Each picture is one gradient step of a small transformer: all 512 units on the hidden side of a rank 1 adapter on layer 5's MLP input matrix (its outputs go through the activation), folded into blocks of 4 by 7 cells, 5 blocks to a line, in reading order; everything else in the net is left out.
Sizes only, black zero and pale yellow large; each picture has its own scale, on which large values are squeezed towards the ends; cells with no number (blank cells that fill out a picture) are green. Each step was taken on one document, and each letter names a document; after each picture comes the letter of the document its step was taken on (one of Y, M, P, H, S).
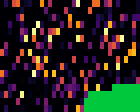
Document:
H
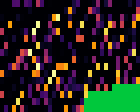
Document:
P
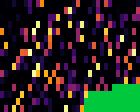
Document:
P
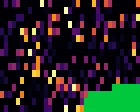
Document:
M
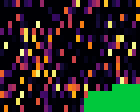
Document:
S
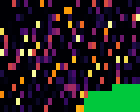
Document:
M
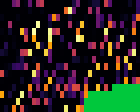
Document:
P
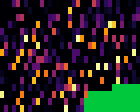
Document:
M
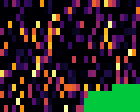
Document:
S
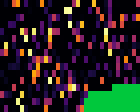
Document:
M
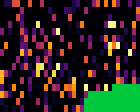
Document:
S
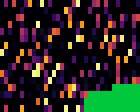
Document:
H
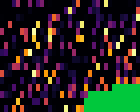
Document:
P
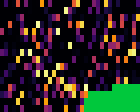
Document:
H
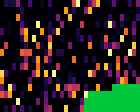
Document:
S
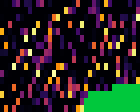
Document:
P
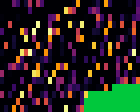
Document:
P
